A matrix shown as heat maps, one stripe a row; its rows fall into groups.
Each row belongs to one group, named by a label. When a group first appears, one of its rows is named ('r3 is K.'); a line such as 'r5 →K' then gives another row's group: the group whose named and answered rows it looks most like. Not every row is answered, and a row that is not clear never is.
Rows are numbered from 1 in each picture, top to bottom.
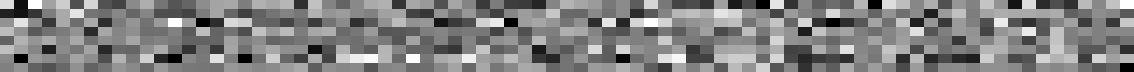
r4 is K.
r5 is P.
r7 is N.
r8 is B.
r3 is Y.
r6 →B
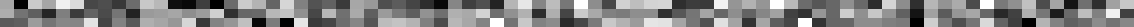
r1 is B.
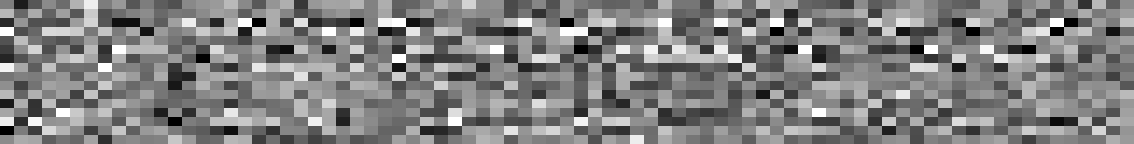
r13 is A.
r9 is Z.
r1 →N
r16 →Y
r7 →Y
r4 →K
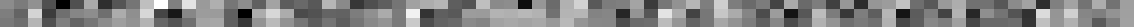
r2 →N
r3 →N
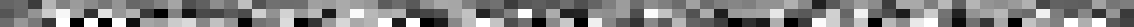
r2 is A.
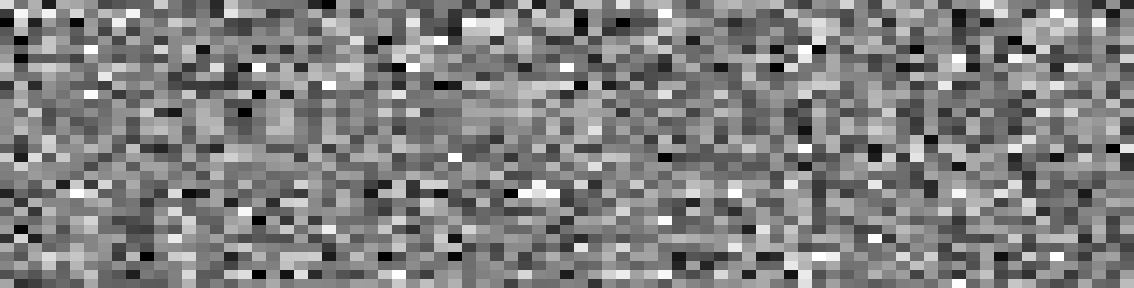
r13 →N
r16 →K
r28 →B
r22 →Y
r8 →K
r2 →P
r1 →B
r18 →B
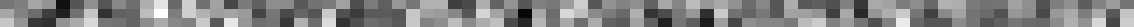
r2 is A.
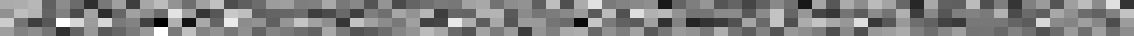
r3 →A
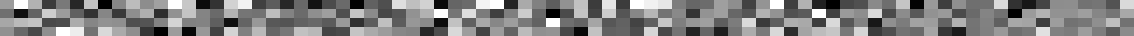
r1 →Y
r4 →A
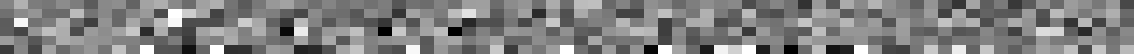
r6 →N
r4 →Z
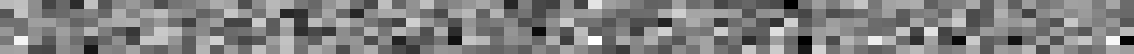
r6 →K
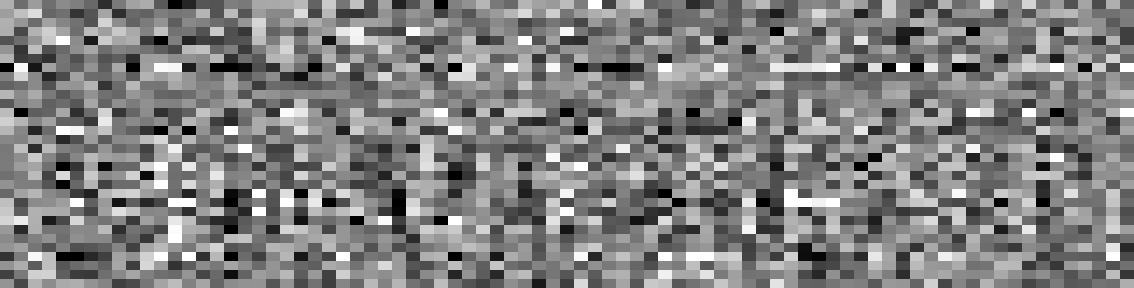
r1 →B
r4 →K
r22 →K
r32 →B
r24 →K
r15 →A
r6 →N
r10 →Y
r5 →A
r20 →Z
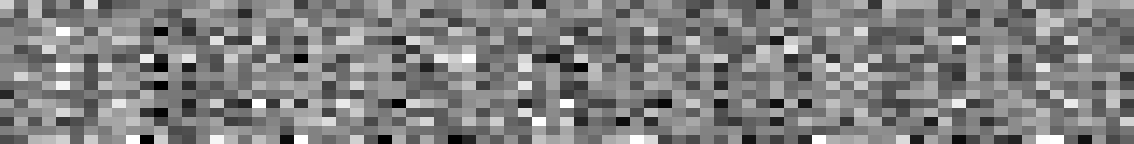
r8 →A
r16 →Z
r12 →K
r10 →A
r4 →A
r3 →Z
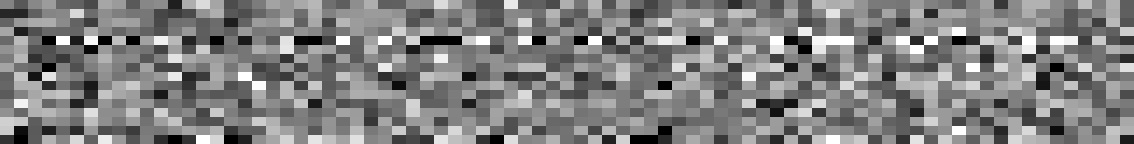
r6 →K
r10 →K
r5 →B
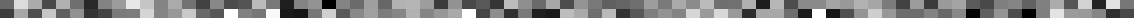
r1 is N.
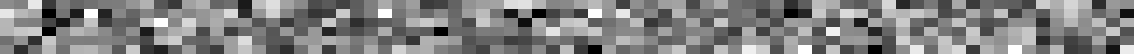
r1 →N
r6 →P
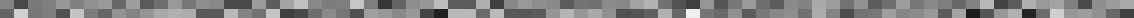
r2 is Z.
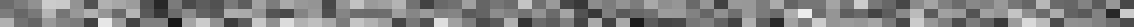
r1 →A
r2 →P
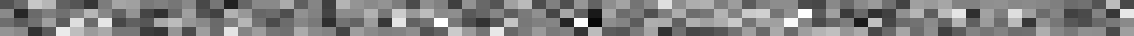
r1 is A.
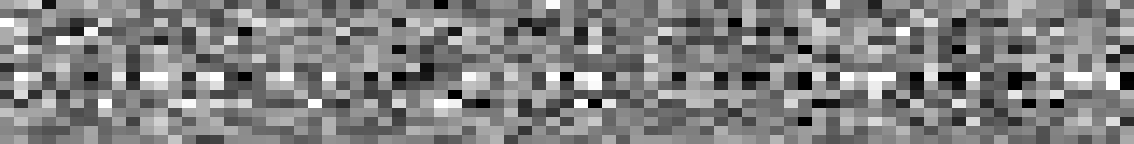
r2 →P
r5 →A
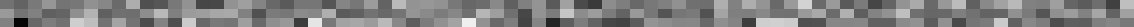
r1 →P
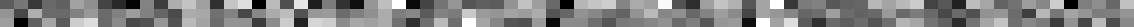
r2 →N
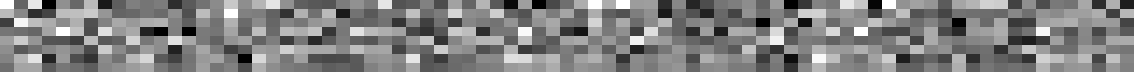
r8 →N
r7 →N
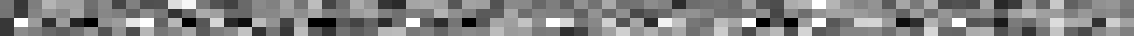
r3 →N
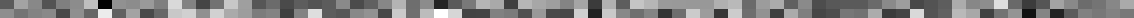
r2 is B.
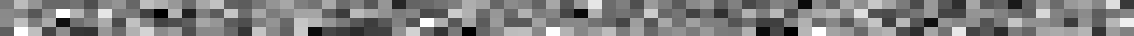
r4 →N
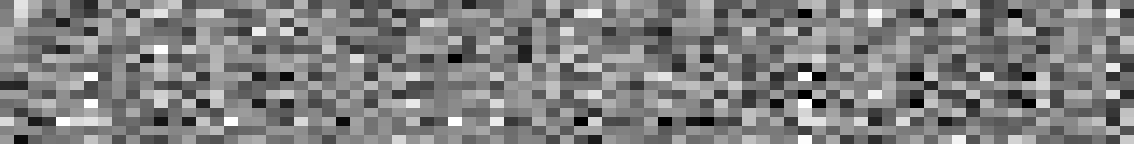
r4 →K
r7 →Z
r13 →P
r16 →P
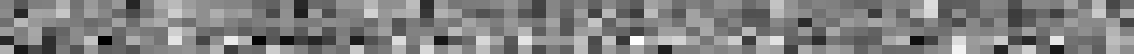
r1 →B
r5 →Y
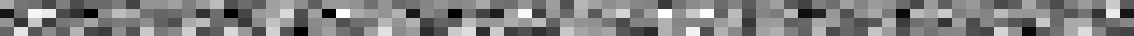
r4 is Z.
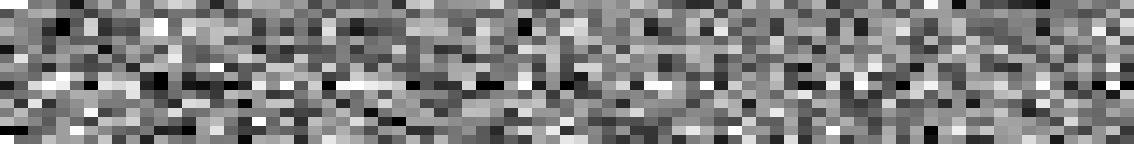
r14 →K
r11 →P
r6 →Y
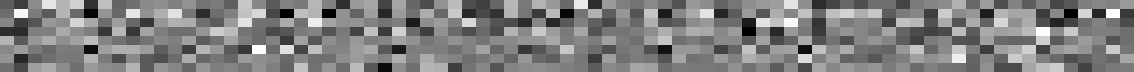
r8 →Z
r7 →P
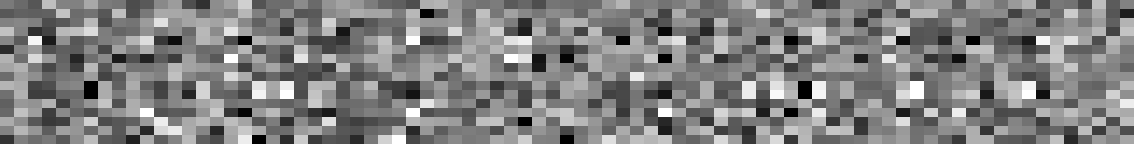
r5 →N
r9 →Y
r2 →B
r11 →K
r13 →N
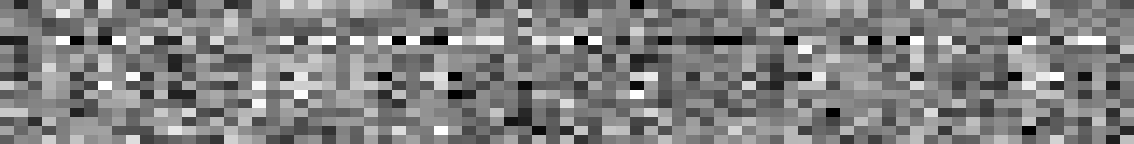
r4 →Y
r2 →A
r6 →P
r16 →P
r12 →K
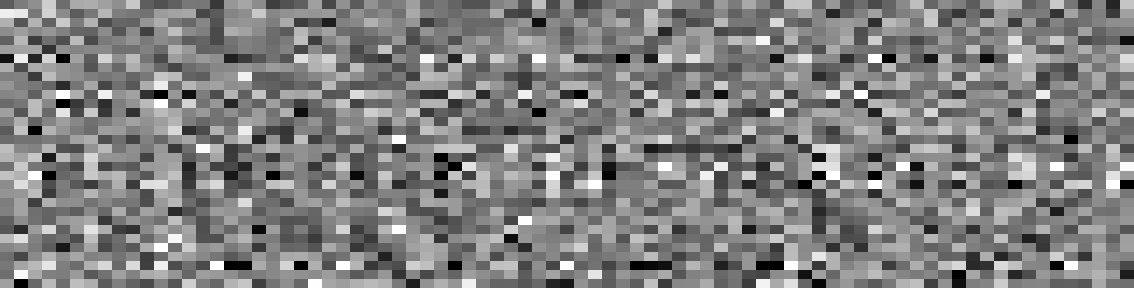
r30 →K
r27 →Y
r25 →Y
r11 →A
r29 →Z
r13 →B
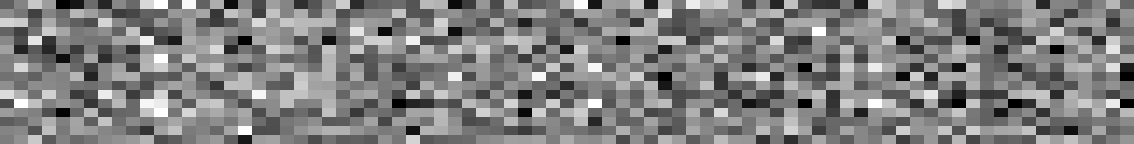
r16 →N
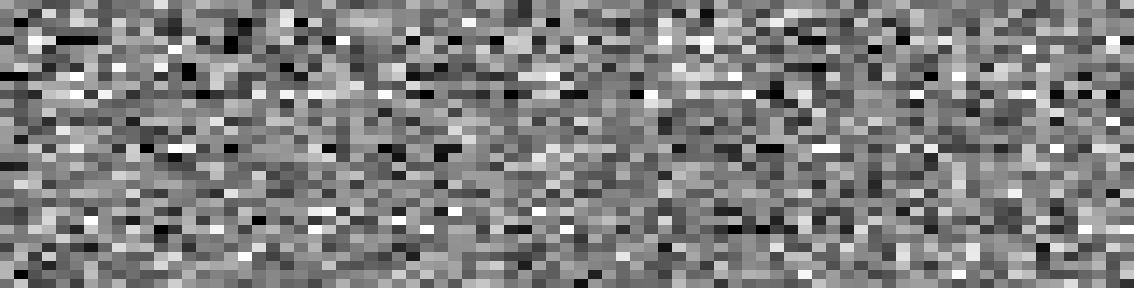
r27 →A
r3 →N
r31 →P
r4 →N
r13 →Z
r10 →K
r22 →P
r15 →A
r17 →Z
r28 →K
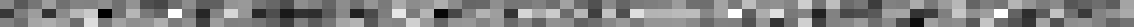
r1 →P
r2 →Y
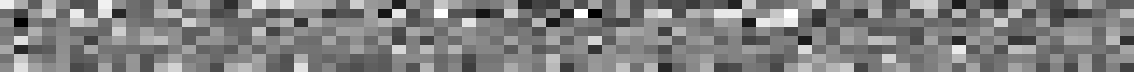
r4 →K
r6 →P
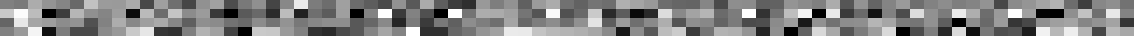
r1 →Z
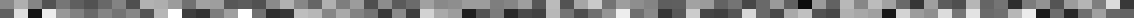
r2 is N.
